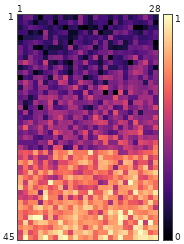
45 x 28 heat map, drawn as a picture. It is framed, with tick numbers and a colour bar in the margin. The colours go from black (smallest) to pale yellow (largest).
There are no regular stripes. The field climbs toward the bottom. The ninth with the highest average is the bottom right. A horizontal seam about 60% of the way down splits the table, and the bottom part is higher.
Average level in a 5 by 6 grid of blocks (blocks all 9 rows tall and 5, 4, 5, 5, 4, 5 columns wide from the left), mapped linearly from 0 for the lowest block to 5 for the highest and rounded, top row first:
0 0 0 0 0 0 | 1 1 1 1 1 1 | 1 2 2 2 2 2 | 4 4 4 4 4 4 | 4 5 5 5 5 5
